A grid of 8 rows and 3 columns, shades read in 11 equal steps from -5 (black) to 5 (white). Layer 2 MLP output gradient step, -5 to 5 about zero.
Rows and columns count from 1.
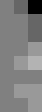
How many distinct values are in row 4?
2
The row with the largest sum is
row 5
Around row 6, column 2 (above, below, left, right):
1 1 0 0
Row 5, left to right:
0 1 2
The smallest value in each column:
0 -1 -5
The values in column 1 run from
0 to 0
